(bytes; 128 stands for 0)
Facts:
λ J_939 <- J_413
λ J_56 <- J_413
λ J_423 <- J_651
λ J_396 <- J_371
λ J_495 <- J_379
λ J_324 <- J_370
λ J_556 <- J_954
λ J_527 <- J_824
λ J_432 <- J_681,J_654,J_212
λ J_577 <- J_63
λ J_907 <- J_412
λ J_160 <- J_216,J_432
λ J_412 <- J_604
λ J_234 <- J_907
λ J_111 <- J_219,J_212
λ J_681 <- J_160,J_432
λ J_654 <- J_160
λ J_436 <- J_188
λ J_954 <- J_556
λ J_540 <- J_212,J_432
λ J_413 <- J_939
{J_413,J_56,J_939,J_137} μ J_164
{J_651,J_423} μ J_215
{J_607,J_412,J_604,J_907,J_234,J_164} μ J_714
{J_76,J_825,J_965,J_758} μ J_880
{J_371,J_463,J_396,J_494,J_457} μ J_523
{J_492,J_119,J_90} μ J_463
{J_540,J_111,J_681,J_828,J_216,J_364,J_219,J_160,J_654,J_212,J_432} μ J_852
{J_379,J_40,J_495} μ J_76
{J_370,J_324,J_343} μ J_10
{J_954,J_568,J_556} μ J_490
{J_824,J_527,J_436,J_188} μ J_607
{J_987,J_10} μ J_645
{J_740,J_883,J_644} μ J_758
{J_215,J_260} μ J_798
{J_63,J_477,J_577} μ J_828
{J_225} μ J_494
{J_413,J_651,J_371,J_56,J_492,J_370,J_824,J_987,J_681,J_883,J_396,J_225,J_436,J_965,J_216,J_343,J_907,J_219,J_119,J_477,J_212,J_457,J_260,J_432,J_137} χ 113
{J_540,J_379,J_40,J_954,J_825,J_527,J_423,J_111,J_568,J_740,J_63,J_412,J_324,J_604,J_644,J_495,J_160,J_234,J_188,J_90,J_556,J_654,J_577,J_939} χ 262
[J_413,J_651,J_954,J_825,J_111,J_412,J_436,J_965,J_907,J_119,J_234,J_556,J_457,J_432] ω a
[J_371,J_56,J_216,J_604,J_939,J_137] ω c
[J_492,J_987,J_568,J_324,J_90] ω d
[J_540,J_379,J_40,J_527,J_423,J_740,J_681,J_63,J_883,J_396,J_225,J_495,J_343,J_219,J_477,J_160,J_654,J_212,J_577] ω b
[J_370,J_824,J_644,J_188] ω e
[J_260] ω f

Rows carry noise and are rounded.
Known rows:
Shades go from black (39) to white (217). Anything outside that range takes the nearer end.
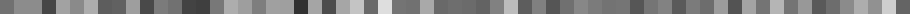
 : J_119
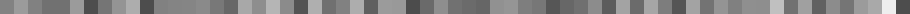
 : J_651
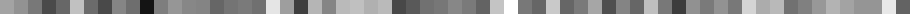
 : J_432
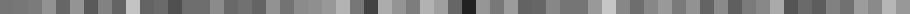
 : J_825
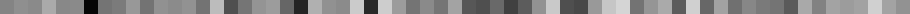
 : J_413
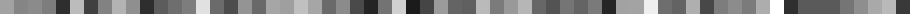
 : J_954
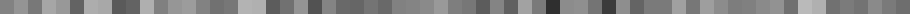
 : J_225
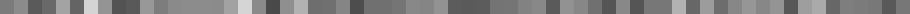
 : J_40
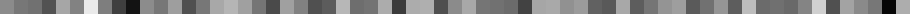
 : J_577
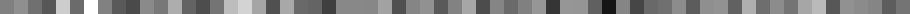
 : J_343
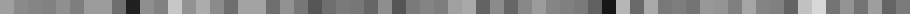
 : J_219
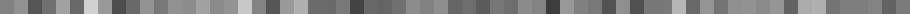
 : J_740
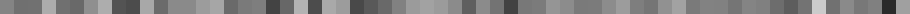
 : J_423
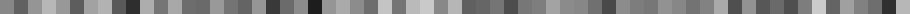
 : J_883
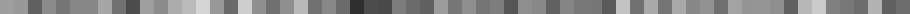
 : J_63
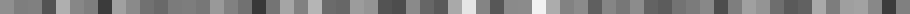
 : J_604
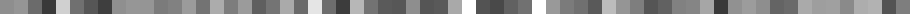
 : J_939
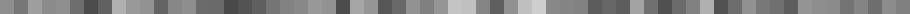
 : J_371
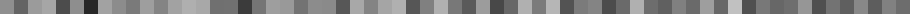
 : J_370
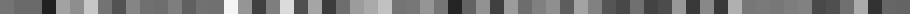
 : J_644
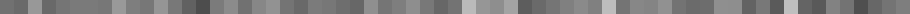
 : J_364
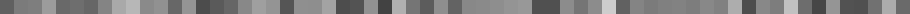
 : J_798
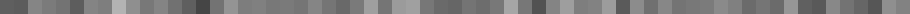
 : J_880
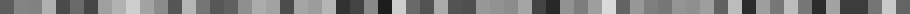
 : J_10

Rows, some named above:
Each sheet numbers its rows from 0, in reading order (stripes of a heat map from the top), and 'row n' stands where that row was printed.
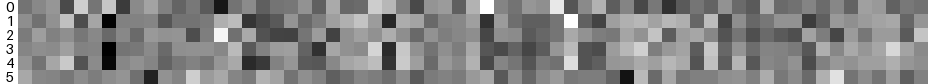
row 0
J_137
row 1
J_412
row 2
J_324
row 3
J_413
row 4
J_907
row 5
J_219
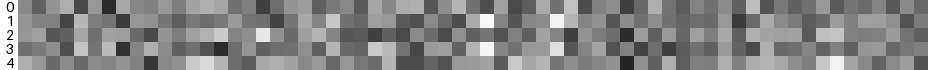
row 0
J_370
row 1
J_604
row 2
J_379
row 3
J_137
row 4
J_681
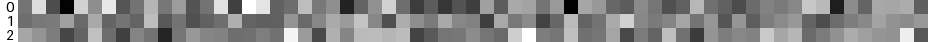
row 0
J_568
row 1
J_234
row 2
J_432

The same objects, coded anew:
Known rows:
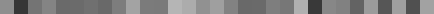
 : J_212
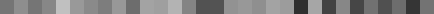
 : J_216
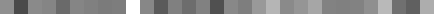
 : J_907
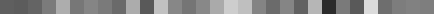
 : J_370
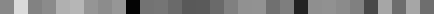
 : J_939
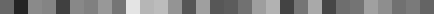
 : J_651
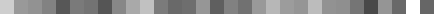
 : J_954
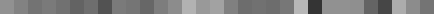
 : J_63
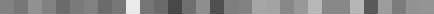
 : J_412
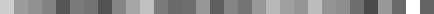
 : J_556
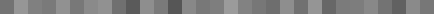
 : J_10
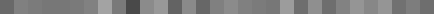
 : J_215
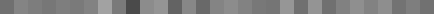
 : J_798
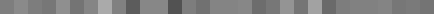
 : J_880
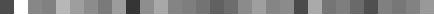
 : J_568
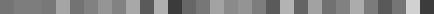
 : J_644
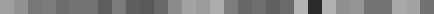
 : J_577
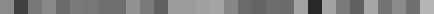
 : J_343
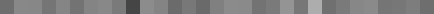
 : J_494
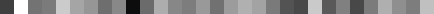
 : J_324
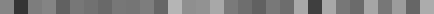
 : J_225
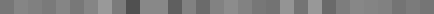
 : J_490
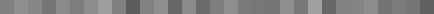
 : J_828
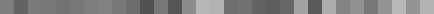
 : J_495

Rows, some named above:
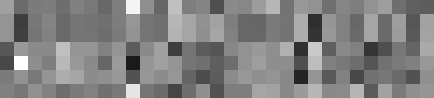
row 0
J_432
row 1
J_681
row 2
J_681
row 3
J_604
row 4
J_90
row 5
J_137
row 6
J_412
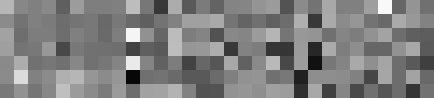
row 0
J_413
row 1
J_540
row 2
J_432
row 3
J_527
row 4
J_436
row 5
J_939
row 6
J_216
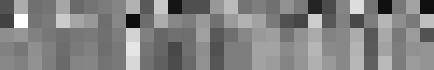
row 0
J_188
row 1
J_324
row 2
J_825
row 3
J_412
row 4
J_234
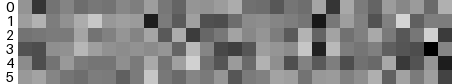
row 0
J_883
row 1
J_56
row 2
J_644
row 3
J_371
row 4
J_824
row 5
J_111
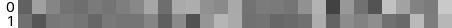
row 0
J_260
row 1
J_379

